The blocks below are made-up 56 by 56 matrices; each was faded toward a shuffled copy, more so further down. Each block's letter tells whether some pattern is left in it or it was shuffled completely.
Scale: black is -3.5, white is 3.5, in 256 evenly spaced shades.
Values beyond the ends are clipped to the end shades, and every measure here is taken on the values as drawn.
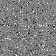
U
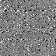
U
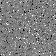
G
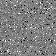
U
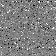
U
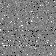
U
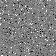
G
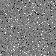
G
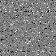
U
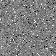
G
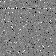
U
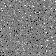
G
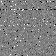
U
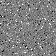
G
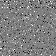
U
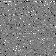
U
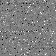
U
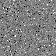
G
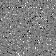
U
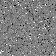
G
